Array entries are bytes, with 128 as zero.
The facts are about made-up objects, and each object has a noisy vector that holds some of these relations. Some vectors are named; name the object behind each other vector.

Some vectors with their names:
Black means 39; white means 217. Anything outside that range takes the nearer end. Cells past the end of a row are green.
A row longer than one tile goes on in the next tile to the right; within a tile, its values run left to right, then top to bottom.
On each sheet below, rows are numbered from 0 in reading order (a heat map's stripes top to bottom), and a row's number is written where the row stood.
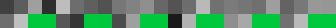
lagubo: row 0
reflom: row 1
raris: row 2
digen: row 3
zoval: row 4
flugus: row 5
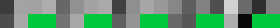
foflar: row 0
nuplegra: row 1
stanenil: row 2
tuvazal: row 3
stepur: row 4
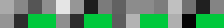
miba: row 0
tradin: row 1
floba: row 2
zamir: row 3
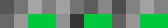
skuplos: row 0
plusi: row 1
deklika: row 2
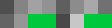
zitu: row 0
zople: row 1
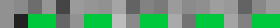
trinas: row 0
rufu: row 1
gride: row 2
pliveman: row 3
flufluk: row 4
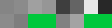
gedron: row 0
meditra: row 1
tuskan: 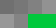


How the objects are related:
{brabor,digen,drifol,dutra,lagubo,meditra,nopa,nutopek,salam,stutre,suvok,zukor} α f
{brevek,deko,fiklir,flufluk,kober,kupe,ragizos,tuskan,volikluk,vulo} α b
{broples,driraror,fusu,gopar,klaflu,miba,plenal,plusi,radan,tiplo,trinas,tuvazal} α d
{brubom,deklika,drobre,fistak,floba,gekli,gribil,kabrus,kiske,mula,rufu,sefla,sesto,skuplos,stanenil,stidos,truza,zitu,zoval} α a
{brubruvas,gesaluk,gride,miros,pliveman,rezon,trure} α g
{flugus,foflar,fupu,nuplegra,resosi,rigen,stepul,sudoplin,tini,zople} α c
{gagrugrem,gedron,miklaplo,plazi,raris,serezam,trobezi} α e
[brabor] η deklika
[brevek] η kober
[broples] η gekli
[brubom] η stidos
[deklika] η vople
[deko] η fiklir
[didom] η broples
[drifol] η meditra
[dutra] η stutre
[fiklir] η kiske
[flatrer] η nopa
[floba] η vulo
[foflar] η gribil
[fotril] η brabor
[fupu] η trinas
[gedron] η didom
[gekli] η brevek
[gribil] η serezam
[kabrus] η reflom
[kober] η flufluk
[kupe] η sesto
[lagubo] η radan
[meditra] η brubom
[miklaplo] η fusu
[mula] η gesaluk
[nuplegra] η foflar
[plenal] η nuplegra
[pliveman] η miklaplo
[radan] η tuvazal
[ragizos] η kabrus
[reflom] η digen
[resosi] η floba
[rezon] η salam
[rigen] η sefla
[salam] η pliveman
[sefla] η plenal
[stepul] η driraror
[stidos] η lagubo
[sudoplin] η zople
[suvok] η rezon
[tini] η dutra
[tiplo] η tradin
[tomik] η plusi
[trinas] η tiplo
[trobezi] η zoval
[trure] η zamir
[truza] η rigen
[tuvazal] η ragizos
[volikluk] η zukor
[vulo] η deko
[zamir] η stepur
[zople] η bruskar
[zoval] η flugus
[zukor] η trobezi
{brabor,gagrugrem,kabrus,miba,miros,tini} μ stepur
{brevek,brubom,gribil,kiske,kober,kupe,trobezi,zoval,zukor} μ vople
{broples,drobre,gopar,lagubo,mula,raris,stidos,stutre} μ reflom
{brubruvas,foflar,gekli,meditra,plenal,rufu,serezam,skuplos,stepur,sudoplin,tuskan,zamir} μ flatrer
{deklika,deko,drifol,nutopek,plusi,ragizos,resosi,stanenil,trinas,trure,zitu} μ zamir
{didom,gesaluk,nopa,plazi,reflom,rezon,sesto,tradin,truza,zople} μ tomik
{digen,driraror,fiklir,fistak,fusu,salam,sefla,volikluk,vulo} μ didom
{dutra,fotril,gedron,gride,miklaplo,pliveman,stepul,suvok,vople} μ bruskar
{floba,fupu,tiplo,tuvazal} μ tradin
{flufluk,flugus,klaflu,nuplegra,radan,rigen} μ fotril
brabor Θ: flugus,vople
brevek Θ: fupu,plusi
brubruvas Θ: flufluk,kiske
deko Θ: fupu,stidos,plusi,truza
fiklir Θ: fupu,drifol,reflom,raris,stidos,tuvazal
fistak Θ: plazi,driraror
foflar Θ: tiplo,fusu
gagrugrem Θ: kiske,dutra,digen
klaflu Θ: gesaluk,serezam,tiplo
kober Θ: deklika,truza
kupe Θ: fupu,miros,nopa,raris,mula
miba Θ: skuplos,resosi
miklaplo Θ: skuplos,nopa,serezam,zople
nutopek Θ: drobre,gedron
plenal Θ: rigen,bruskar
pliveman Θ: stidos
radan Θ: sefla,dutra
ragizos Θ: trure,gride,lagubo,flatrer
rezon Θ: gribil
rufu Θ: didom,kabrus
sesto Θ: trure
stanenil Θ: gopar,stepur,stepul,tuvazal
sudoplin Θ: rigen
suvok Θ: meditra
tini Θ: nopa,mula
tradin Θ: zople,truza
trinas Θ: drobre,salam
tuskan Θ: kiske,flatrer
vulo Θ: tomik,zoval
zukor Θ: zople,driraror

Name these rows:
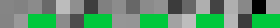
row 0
volikluk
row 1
broples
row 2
dutra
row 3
brubom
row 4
plenal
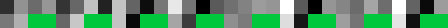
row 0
sudoplin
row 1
stidos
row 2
flatrer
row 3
tomik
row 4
deko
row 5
bruskar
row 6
miros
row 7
vople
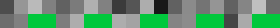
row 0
nutopek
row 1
stepul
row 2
drifol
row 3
brabor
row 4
drobre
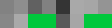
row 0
vulo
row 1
tini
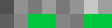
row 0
gagrugrem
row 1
suvok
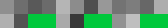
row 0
radan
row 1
klaflu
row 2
rigen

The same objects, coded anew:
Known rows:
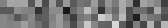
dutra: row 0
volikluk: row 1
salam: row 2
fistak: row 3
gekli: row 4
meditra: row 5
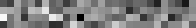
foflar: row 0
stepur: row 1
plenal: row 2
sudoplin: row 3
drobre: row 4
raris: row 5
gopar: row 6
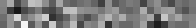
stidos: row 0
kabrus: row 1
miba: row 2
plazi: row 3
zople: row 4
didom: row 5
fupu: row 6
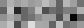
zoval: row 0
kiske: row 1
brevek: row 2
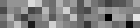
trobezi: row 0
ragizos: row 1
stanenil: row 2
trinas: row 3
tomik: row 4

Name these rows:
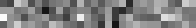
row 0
nuplegra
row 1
mula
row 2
digen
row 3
rezon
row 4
tuvazal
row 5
gride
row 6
rigen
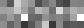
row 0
bruskar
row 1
serezam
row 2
tradin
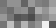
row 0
suvok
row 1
klaflu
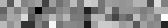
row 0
flugus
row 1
lagubo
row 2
stepul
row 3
radan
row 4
flufluk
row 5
vople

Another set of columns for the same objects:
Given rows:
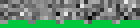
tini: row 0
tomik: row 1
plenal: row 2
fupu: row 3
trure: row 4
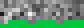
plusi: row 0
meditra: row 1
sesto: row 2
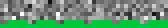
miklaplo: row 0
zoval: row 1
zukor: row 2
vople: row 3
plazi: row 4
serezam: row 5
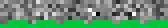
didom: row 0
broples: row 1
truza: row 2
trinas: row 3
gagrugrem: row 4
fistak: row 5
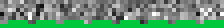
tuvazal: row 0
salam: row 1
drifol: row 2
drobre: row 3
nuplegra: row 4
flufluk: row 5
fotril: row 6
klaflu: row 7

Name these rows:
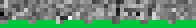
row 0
stepul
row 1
reflom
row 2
foflar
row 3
bruskar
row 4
ragizos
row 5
suvok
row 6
tradin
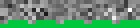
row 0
deko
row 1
kabrus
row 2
stepur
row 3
sudoplin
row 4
nutopek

